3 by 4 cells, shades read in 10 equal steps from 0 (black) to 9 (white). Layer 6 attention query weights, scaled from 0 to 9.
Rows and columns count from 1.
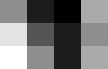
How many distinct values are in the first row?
4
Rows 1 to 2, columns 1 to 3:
5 1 0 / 8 3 1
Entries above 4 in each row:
2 2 3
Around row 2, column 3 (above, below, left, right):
0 1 3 5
